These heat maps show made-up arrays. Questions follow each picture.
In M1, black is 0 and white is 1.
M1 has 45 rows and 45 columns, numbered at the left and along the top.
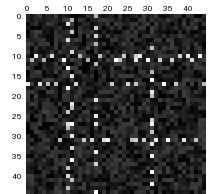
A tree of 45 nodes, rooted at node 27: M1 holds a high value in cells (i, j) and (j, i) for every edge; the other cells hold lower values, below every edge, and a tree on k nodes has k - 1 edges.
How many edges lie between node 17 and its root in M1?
1
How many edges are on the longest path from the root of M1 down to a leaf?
2
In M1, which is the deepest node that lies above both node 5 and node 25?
17
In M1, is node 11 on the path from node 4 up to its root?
yes
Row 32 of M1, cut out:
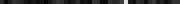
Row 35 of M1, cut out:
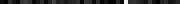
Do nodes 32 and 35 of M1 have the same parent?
yes
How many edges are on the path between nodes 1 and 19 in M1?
4
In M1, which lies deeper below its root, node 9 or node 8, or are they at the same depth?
the same depth
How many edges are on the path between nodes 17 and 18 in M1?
3
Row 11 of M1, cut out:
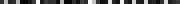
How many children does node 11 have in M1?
10
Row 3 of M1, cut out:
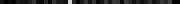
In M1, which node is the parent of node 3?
17
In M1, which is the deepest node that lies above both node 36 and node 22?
11
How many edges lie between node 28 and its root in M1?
2
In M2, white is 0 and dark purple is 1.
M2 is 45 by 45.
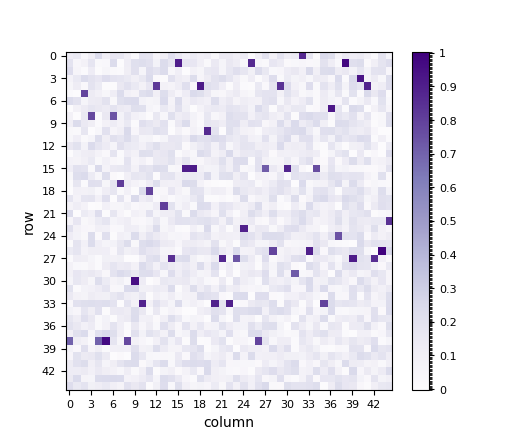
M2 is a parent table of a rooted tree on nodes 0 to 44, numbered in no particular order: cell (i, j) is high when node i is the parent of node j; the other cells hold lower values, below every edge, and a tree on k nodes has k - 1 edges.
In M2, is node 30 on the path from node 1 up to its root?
no
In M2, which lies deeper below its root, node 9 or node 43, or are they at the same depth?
the same depth
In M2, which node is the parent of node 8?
38
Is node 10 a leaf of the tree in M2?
no
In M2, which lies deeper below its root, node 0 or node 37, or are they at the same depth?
node 37
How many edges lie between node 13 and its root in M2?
5
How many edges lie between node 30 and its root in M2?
2
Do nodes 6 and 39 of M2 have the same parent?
no
